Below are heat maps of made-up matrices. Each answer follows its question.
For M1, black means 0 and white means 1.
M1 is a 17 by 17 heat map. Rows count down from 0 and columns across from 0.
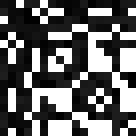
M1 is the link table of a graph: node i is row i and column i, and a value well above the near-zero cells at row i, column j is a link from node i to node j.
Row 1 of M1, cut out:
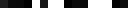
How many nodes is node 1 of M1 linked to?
7
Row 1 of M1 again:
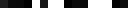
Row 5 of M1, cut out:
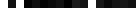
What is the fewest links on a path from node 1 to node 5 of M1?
2
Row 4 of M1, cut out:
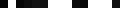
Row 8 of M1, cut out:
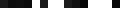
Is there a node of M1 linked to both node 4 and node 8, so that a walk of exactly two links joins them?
yes
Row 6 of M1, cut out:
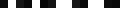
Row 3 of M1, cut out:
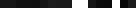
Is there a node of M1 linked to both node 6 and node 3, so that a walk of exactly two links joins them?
no
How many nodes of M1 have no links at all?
0
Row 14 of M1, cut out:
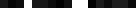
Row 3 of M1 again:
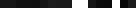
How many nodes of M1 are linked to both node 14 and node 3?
2
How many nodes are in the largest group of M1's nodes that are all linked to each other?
8
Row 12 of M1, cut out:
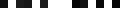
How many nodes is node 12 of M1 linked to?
9
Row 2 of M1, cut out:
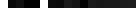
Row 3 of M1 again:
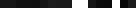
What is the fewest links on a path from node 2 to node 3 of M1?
5
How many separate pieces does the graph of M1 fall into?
1
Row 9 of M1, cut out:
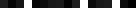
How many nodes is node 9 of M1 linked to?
3
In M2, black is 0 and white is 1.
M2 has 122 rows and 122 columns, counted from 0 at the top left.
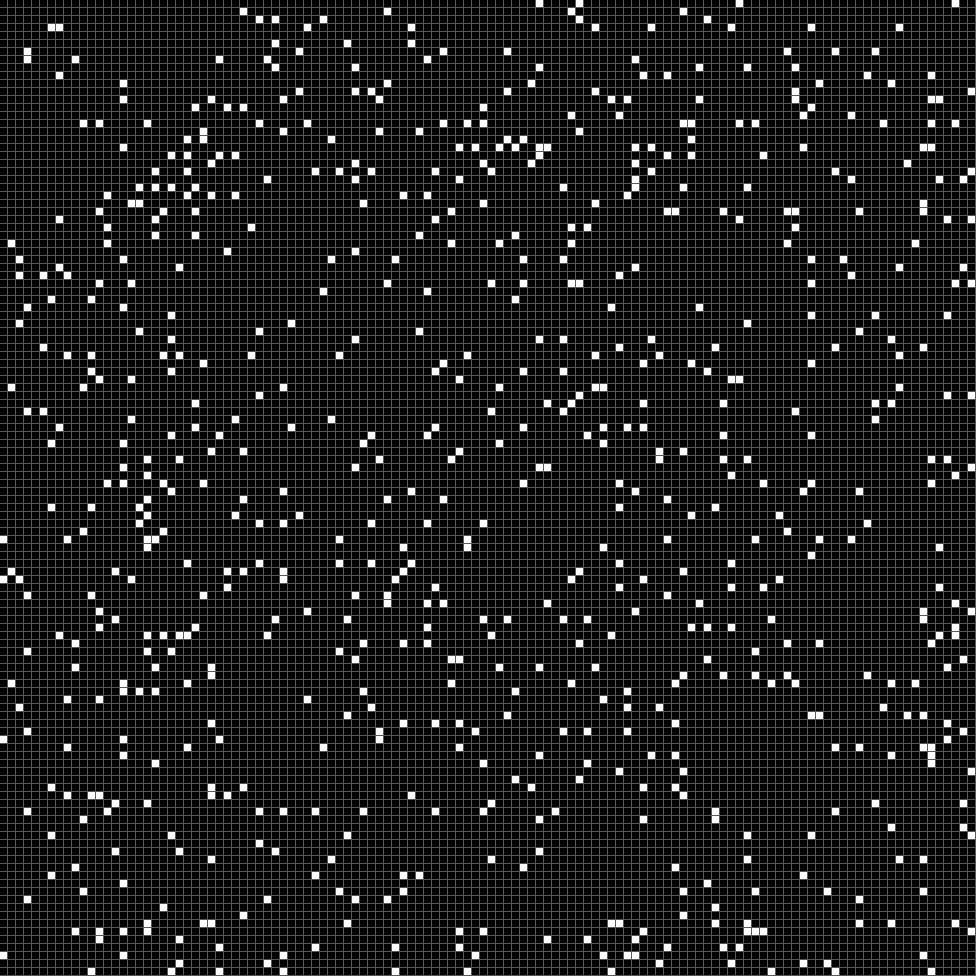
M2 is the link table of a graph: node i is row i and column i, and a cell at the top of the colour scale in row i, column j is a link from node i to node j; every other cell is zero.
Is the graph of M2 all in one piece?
no
